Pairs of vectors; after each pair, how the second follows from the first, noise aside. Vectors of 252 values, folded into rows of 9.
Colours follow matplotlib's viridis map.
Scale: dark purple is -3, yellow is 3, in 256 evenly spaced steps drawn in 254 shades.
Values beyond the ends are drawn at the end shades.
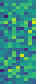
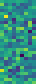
negated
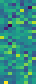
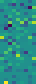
partly zeroed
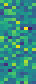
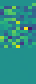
partly zeroed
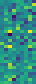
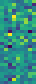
negated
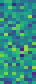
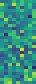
negated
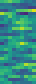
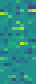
partly zeroed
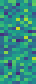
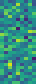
negated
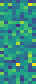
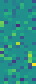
partly zeroed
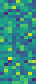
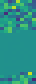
partly zeroed
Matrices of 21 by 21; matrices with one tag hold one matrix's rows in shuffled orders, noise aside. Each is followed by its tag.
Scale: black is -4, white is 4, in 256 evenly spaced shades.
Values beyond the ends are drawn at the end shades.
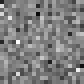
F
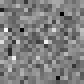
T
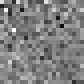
T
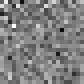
T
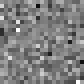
F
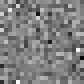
F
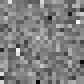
F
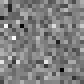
T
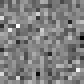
F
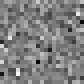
F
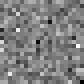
F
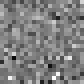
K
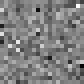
F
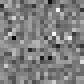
K
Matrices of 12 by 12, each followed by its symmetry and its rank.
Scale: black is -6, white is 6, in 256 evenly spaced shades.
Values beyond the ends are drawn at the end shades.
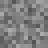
antisymmetric, full rank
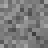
symmetric, full rank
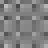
symmetric, rank one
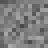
neither, full rank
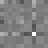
symmetric, rank two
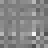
symmetric, rank two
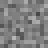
antisymmetric, full rank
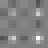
symmetric, rank one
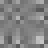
symmetric, rank two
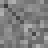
symmetric, full rank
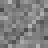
antisymmetric, full rank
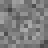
symmetric, full rank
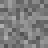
neither, full rank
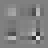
symmetric, rank one
